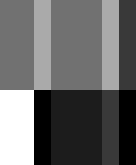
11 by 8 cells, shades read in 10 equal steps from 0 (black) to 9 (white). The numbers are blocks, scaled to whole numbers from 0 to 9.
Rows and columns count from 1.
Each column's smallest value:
4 4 0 1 1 1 2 0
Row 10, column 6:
1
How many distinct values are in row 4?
3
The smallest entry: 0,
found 10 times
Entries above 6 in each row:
0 0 0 0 0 0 2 2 2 2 2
